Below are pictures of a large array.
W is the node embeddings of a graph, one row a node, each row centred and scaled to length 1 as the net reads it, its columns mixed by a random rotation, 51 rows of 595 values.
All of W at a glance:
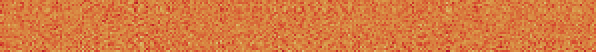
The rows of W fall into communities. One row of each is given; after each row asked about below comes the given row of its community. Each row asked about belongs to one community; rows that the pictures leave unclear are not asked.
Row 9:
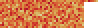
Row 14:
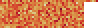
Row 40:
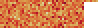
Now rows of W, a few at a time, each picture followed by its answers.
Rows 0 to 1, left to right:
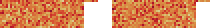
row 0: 40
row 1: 9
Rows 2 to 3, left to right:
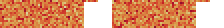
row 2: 9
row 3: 9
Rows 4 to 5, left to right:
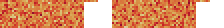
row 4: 40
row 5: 40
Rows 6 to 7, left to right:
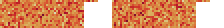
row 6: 9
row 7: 9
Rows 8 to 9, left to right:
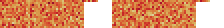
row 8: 9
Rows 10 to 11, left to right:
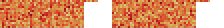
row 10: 9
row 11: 9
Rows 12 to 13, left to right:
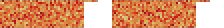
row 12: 9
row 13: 40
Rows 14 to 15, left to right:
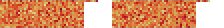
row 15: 40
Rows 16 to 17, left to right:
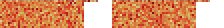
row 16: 9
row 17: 9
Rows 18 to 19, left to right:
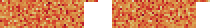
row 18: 14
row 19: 9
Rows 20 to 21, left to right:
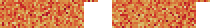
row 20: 9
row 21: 40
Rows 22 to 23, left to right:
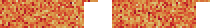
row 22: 9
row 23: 40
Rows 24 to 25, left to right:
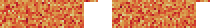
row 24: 14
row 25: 14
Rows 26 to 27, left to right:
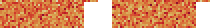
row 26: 9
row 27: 40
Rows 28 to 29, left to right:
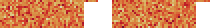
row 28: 14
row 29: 40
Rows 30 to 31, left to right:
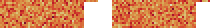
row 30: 40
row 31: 14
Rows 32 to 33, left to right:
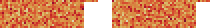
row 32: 40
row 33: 14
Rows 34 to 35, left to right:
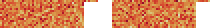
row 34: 9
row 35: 9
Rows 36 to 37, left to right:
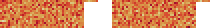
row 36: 40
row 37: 40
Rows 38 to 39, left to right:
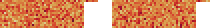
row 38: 14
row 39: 14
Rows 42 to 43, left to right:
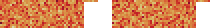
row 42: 40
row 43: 40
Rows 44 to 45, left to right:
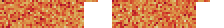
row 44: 9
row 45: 40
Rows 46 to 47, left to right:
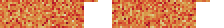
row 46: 40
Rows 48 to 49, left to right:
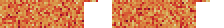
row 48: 14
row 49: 9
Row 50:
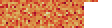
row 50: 40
